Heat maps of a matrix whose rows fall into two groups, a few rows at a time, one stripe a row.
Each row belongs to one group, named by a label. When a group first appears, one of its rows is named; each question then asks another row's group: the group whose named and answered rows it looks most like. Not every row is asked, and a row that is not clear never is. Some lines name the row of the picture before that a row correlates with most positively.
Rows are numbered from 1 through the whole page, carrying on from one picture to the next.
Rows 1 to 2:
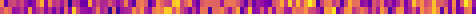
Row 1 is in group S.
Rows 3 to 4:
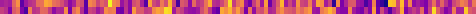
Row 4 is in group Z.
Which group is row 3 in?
Z
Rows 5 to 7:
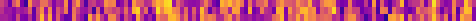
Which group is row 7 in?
S
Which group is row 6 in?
S
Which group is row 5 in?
Z
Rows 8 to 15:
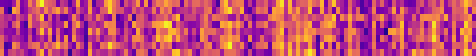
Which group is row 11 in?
Z
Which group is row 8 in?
Z
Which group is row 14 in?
Z
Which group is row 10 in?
S
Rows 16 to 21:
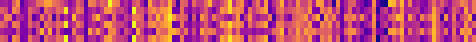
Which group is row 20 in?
S
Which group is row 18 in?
S
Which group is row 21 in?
Z
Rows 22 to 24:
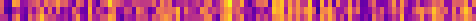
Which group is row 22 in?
Z
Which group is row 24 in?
Z
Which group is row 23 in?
S
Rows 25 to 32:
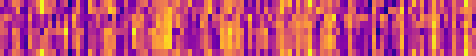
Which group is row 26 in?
Z
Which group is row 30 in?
Z
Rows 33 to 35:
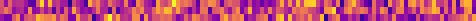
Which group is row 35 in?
Z
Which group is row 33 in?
S
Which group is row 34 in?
S
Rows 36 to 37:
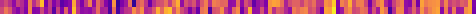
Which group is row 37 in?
S
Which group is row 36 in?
S
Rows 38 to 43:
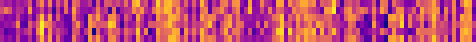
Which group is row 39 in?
S
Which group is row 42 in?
S
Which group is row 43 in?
S
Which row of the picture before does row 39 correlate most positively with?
37
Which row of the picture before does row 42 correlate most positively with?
36
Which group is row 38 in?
S
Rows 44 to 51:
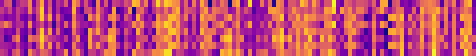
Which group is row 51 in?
Z
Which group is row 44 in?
S
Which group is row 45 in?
S
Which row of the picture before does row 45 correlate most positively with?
39
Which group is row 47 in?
S
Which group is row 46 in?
S
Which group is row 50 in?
S
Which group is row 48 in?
S
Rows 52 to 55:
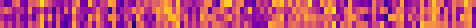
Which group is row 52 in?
Z
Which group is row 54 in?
S
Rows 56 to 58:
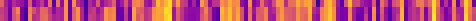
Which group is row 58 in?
Z
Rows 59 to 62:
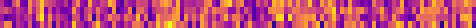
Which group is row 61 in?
S
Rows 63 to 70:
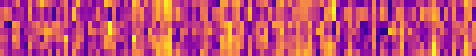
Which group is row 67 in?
Z
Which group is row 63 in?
Z
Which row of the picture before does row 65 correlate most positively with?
62
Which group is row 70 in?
S
